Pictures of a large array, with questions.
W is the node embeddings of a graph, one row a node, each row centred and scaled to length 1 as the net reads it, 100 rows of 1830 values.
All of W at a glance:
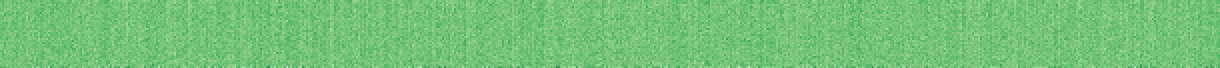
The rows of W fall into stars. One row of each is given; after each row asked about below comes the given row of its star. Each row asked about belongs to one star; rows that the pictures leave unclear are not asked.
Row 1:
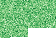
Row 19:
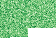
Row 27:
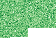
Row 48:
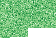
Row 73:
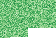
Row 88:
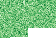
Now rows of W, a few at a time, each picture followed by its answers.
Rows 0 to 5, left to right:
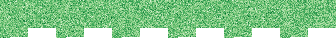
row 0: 1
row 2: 48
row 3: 1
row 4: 19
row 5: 48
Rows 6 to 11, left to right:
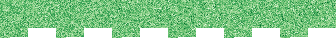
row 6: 27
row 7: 73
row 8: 73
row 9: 27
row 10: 1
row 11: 48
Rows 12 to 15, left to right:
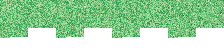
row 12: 27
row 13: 48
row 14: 73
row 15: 73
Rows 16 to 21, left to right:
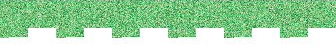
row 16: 27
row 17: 19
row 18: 19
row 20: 73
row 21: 88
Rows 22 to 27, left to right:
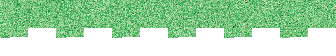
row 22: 1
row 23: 73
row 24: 73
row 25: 1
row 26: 73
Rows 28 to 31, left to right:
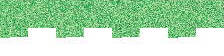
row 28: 27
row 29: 19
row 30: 19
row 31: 88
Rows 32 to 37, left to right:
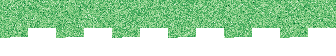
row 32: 73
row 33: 19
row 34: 48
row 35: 1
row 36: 27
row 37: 19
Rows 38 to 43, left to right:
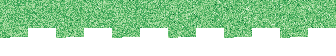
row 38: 1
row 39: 73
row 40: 48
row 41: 27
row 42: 88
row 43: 1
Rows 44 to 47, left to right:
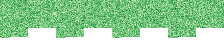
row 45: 88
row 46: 19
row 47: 73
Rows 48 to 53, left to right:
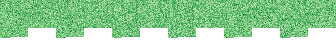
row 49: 88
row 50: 27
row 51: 19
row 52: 48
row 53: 48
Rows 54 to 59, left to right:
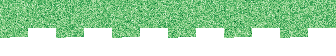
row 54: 88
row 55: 27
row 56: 88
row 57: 88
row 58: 27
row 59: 27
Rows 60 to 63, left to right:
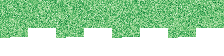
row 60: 73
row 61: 19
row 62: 1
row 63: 48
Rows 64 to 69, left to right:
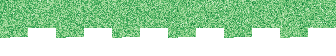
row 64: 73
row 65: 88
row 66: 1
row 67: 73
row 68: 88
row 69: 19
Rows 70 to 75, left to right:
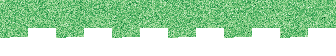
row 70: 88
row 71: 48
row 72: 73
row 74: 48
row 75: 48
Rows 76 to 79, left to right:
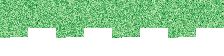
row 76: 73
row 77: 27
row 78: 73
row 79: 48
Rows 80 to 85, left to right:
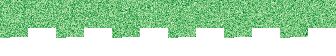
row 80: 27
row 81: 1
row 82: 19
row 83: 1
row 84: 73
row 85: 88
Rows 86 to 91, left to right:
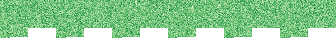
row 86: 19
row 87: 73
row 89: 88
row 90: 1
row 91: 48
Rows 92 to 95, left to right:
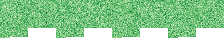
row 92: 27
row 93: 88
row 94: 27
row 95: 1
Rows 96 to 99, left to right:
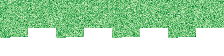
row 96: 1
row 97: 1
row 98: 73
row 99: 19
